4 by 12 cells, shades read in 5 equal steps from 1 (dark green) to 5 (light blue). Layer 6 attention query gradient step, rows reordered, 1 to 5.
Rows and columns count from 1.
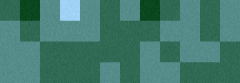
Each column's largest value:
3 3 3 5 3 3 3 3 3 3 3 3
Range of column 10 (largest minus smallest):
1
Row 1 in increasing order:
1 1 2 2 2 2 3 3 3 3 3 5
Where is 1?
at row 1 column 2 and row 1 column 8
